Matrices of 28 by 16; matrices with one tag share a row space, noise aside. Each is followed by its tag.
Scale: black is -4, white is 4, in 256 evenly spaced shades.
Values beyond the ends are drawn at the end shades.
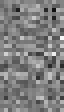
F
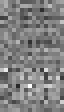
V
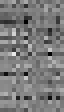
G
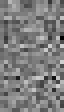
F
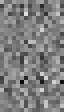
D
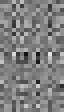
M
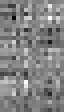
G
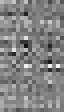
G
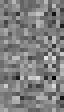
F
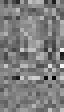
F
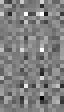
D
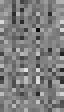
M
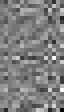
F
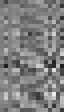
F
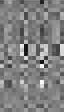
D
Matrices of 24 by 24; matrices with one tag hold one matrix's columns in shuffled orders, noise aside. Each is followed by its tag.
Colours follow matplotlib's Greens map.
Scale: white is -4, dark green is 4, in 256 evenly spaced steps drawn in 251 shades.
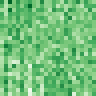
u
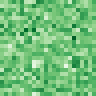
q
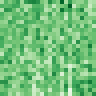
u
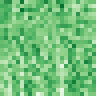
u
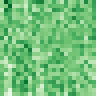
u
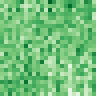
u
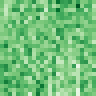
u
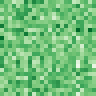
q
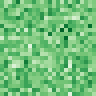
q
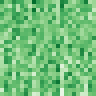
u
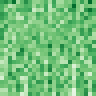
u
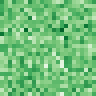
q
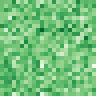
q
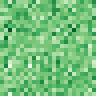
q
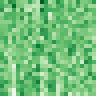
u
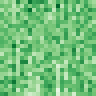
u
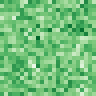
q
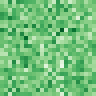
q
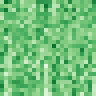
u
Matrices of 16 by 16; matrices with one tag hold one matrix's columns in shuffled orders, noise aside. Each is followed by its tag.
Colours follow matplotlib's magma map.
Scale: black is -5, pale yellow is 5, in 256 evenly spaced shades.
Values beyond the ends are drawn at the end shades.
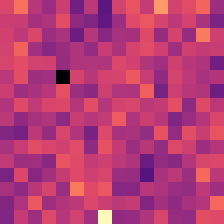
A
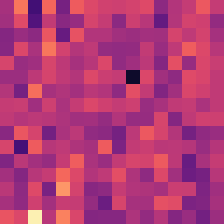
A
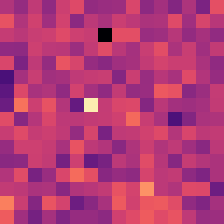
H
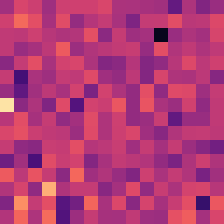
H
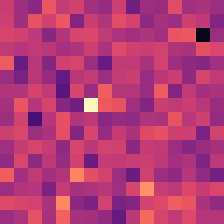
H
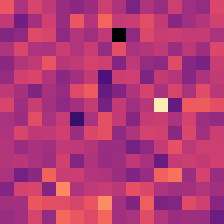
H
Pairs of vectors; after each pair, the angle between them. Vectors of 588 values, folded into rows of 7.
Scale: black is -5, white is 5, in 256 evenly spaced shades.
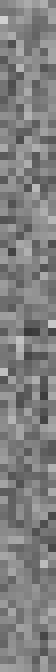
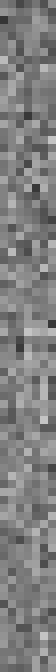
nearly opposite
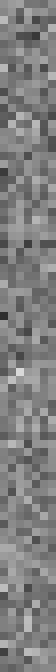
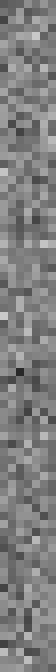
nearly opposite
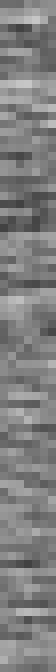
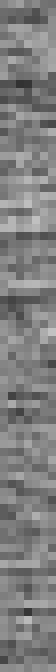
nearly opposite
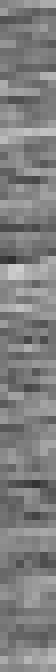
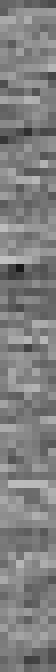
nearly opposite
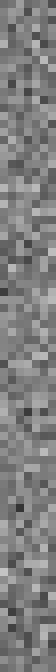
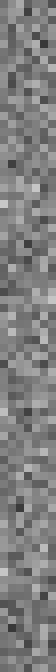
nearly parallel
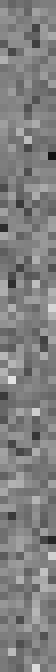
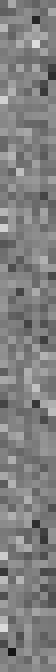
orthogonal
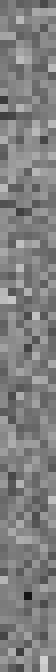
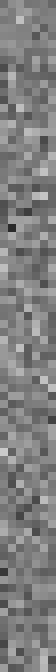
partly aligned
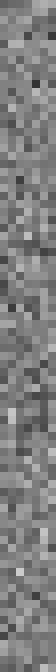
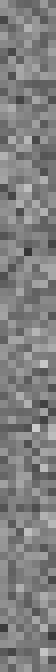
orthogonal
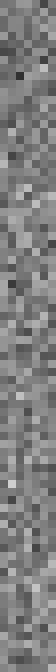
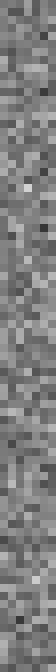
partly aligned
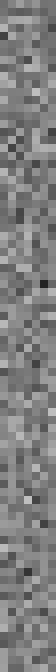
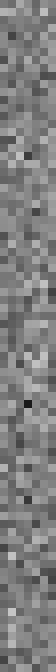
partly opposed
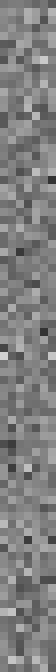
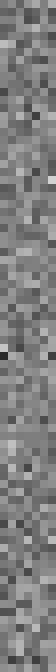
nearly opposite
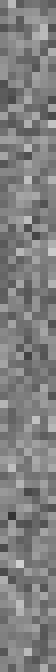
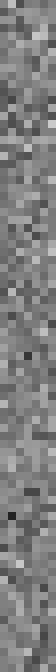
nearly parallel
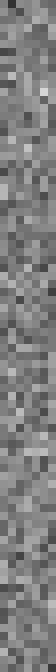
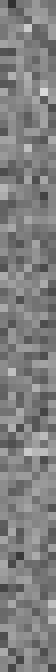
nearly parallel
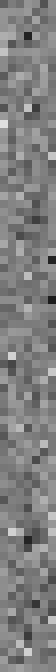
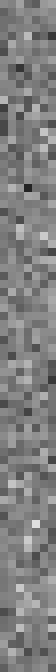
partly opposed
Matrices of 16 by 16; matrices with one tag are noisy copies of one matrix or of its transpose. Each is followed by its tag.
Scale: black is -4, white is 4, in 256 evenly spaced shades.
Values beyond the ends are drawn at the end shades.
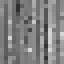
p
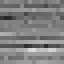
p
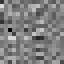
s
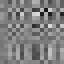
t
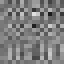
t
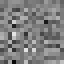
t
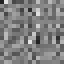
s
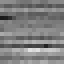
p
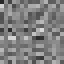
s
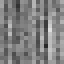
p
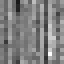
p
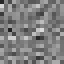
s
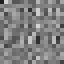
s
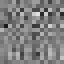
t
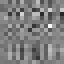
t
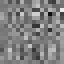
t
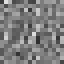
s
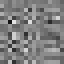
t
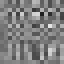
t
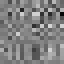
t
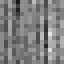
p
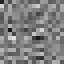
s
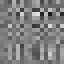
t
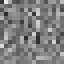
s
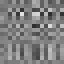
t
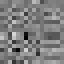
t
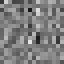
s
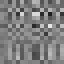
t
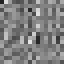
s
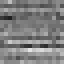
p
